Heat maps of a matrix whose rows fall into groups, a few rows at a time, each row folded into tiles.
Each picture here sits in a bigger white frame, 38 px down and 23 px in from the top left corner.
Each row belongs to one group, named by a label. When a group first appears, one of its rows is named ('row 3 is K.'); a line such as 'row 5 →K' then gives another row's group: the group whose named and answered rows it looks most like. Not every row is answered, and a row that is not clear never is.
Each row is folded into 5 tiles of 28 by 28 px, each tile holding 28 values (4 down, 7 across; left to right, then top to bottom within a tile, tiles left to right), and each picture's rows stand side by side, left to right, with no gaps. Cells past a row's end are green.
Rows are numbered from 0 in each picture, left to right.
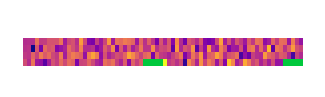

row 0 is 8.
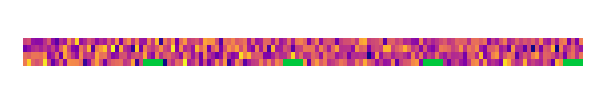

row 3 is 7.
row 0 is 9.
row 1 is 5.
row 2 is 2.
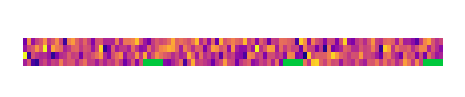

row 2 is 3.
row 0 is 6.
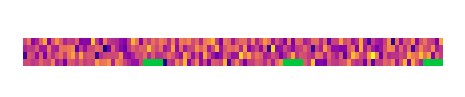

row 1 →5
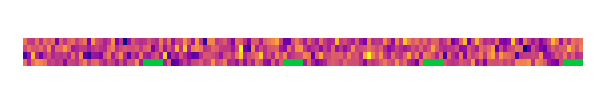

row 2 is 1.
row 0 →2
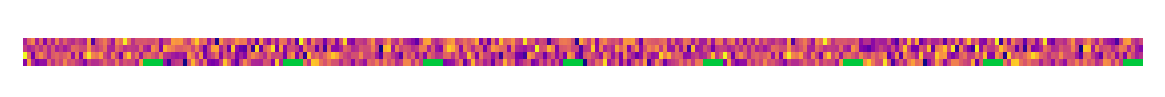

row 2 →3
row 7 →3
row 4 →5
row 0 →1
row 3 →7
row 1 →7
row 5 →1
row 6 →9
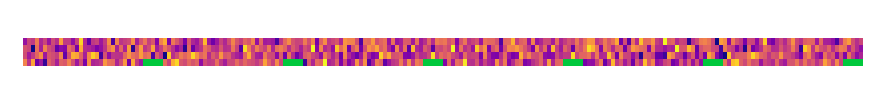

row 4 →7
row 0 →8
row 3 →5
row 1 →3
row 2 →5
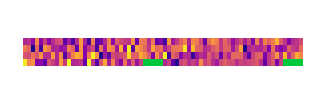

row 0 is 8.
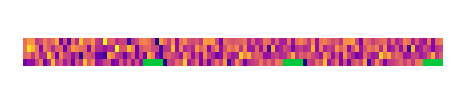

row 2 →5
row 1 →5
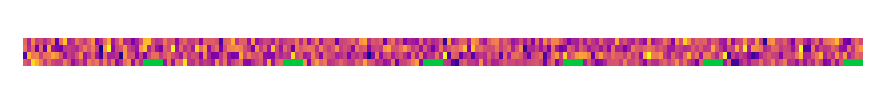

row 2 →2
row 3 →6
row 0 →3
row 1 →5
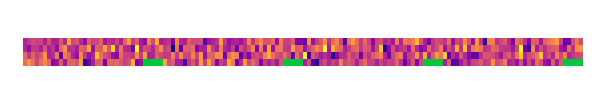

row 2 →6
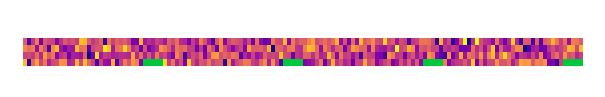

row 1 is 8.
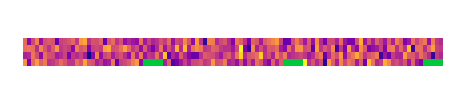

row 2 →8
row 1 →6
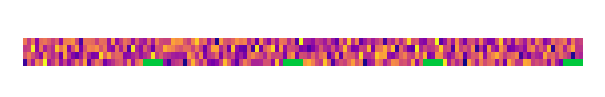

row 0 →5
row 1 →7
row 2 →9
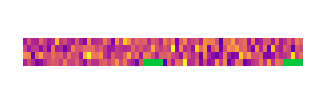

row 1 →5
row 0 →1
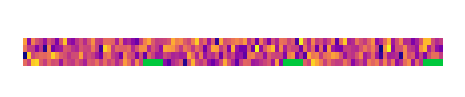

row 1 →7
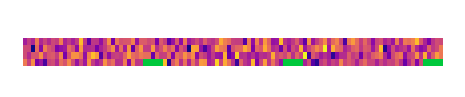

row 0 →8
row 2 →6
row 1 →2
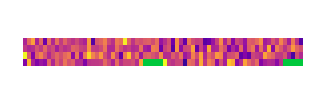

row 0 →1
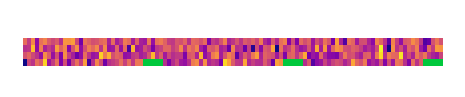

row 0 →5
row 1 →7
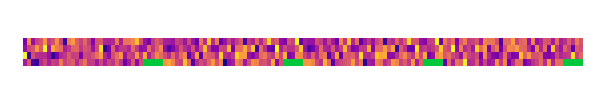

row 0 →6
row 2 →9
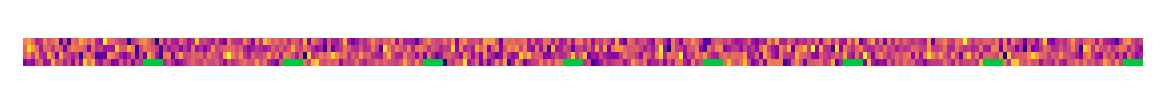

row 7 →3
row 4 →6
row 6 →1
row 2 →3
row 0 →7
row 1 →1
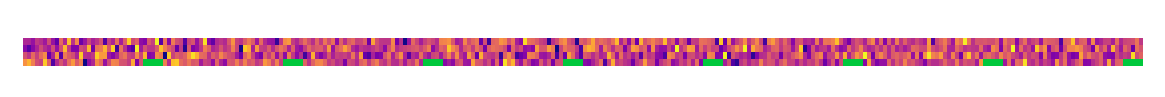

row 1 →3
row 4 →7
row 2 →2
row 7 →5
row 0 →9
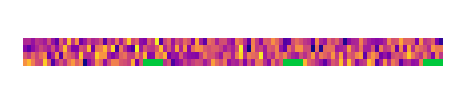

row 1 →6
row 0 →9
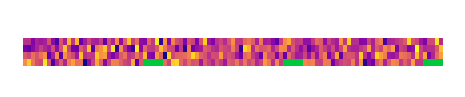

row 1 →3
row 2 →9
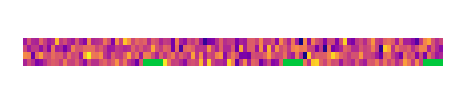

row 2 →3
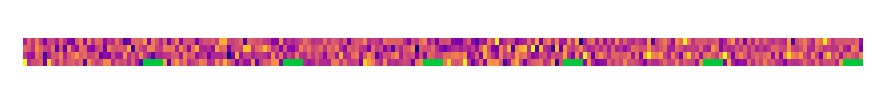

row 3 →9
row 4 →1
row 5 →1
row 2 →7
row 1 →2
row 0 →8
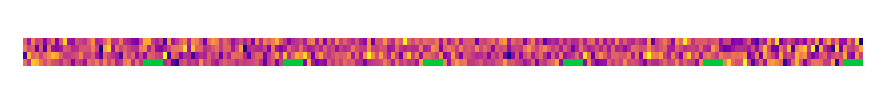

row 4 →1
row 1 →6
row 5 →9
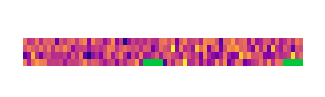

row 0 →2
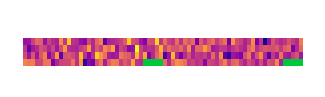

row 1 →2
